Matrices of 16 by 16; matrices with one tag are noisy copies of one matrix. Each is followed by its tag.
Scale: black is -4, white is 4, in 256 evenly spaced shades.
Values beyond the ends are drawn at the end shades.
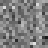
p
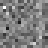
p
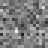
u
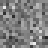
p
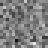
p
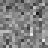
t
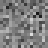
t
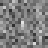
p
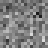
t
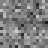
u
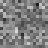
u
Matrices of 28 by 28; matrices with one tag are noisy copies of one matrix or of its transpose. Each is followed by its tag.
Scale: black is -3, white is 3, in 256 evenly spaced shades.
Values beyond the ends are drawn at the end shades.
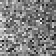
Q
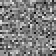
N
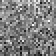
Q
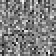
N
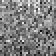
Q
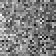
Q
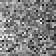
Q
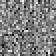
N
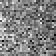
Q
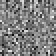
N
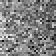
Q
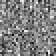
N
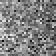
Q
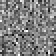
N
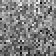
Q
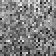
Q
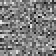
N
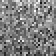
Q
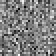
N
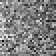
Q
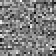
N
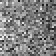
Q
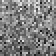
Q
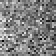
Q
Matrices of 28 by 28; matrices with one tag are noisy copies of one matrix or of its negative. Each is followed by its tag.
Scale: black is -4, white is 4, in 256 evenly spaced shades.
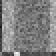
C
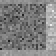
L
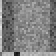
C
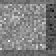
L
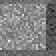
L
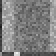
C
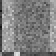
C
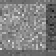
L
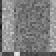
C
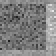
L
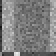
C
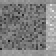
L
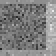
L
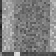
C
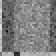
C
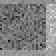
L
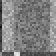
C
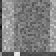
C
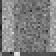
C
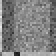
C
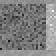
L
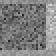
L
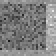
L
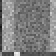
C
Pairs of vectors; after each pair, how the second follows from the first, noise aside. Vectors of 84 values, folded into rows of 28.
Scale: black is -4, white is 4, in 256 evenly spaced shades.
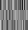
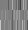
partly zeroed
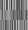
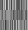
copied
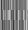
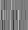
partly zeroed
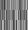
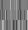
partly zeroed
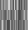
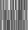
copied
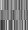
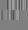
partly zeroed
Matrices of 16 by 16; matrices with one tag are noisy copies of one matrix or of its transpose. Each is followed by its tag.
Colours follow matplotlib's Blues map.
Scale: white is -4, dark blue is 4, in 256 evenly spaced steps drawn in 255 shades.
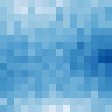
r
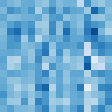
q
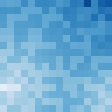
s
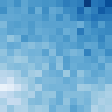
s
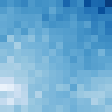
s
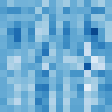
q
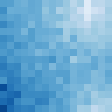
s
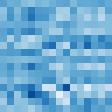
q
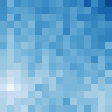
s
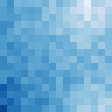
s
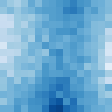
r
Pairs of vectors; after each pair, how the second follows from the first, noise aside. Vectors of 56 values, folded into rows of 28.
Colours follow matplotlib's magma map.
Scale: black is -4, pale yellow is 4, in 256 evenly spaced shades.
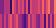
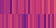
shrunk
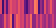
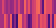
reversed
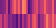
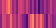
reversed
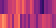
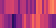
reversed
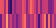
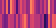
reversed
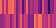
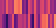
reversed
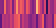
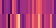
reversed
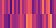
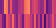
reversed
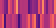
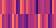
reversed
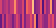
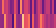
reversed
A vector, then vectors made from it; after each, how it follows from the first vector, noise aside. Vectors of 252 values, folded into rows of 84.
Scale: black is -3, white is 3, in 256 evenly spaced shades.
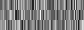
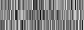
sign-scrambled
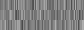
shrunk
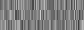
shrunk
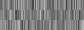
shrunk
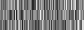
sign-scrambled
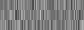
shrunk
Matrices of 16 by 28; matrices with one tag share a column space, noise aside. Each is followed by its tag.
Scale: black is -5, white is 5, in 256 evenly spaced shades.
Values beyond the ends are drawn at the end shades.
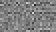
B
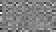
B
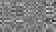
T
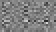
T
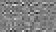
B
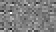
B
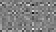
B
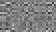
B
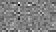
B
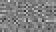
T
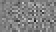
T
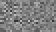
T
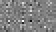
T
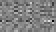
T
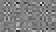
B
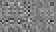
T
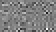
B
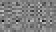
T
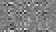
B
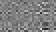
B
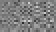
T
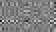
T
